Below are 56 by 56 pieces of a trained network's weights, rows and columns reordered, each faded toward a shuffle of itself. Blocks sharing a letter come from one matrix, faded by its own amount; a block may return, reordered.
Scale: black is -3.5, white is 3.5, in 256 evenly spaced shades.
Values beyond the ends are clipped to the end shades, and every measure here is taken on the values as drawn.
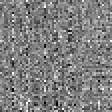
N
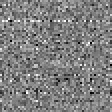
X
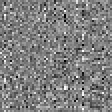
N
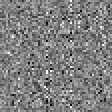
N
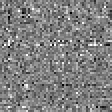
X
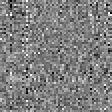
N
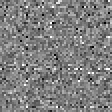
X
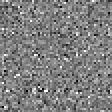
X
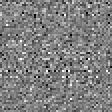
X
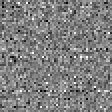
X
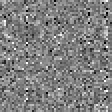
N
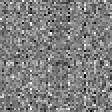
N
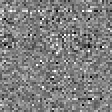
X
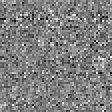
X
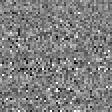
X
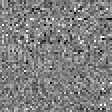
X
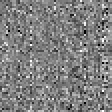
N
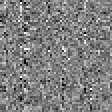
N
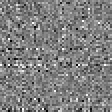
X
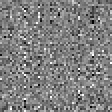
N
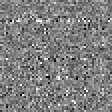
X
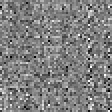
N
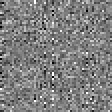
N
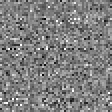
X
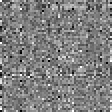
N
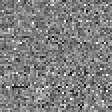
X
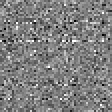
X
